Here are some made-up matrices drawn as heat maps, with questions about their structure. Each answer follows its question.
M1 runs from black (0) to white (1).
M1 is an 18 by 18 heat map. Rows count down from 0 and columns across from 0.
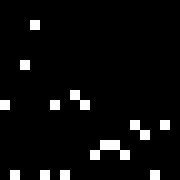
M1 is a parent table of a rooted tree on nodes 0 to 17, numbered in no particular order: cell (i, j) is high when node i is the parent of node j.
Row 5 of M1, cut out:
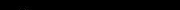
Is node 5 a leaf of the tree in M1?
yes
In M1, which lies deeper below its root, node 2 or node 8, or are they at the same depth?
node 8
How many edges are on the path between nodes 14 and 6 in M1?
5
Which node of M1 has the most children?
17
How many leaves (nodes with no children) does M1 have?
9
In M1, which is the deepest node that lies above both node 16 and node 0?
12
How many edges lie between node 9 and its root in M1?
2
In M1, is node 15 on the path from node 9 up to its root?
yes
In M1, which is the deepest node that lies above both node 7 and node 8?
15
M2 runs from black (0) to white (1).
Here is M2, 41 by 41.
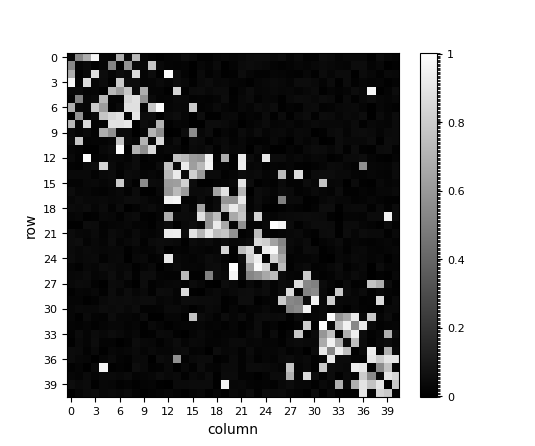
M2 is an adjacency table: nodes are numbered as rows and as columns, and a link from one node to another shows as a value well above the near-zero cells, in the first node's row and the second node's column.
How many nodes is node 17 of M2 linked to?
6
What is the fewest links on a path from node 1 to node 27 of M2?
4
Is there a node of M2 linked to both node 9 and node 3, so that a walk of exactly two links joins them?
no
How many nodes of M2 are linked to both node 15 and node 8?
1
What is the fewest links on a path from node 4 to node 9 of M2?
1
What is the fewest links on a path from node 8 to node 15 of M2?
2
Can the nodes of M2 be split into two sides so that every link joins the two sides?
no
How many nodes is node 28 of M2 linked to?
5
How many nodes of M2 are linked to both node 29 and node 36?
2
